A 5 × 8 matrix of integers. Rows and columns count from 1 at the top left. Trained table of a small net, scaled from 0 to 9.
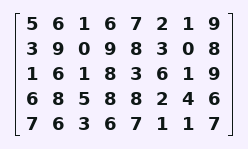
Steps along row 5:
down down up up down same up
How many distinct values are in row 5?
4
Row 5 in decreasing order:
7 7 7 6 6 3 1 1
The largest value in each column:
7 9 5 9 8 6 4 9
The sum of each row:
37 40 35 47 38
